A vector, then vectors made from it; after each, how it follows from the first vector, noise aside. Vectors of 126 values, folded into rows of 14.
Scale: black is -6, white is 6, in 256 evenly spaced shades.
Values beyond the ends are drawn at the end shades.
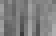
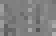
partly zeroed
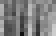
scaled up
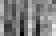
scaled up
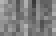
reversed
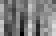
scaled up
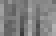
copied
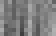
copied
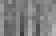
copied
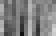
scaled up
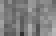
copied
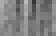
reversed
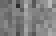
wrapped around
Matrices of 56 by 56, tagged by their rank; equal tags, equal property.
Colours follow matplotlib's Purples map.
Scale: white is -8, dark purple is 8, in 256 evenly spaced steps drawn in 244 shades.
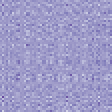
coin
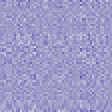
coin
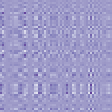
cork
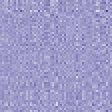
coin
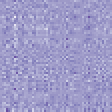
coin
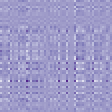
cork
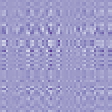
cork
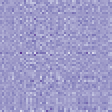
coin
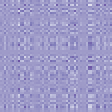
cork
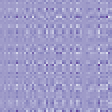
cork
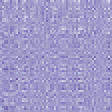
coin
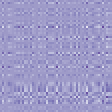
cork
